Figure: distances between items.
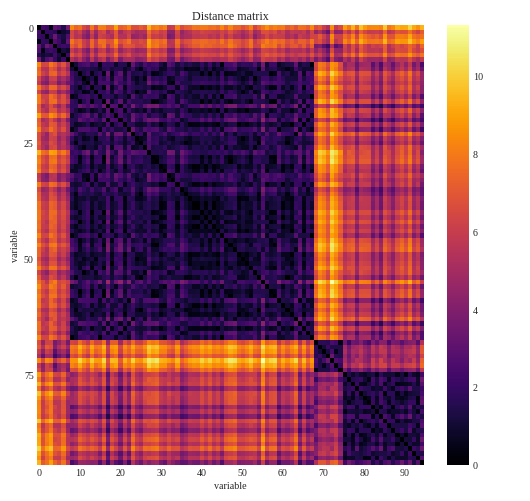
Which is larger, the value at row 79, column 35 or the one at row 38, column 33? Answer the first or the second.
the first
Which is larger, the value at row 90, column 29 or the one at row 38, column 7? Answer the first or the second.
the first
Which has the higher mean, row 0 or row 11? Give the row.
0
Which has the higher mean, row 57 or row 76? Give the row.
76
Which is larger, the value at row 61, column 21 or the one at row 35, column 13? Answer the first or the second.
the second
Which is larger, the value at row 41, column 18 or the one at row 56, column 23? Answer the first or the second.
the second
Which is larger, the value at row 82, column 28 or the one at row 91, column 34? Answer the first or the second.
the second
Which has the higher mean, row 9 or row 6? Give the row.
6
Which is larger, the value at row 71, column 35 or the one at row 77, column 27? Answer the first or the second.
the second
